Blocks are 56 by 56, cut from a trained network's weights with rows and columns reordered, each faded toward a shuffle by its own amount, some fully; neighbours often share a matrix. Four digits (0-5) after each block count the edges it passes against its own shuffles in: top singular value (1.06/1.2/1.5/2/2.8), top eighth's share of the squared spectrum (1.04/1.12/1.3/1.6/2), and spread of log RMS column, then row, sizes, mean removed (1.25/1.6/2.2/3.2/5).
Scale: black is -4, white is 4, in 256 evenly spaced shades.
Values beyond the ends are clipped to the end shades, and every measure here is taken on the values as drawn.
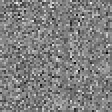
2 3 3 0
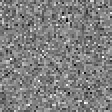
0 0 0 0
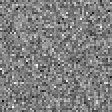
0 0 0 0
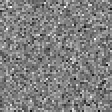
0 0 0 0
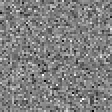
0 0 0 0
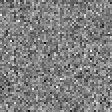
0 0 0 0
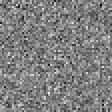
0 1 1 0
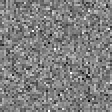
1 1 0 0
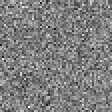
2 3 1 0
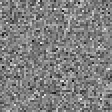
0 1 0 0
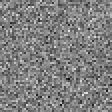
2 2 0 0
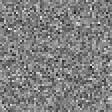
0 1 0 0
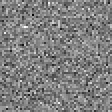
2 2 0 0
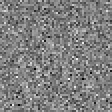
0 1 1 0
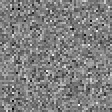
1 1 1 0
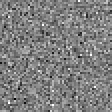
1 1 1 0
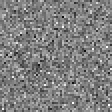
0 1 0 0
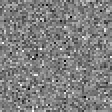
1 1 1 0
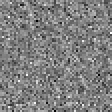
1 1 0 1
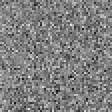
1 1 0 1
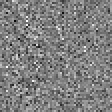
2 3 2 0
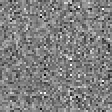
2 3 2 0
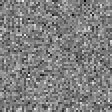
2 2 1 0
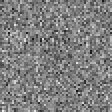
2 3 1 1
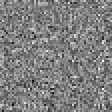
3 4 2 2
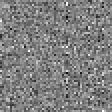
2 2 2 0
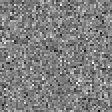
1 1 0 0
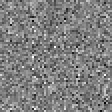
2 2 2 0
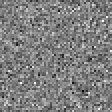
0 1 1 0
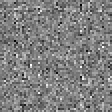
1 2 3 0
